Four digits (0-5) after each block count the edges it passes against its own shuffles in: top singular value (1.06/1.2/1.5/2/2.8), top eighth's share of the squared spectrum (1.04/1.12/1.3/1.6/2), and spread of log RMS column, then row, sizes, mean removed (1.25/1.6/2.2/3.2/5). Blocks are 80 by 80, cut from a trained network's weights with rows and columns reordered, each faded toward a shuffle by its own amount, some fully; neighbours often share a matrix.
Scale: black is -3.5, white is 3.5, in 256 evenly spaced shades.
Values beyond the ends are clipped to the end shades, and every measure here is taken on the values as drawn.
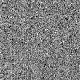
2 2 0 0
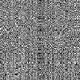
4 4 2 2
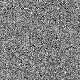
2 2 0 1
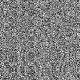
3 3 1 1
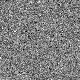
0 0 0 0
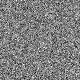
0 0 0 0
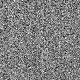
2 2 0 0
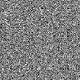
4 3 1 2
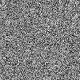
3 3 0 0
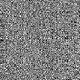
4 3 2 2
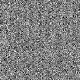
3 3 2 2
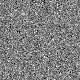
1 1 0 0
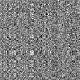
4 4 2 2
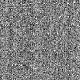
3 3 1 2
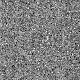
1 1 0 0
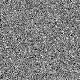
2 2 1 0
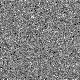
1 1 0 0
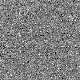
3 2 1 1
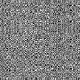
4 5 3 3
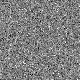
0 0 0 0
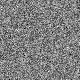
0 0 0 0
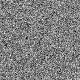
2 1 0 0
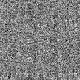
3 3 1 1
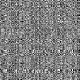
4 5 2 3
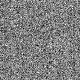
2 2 0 0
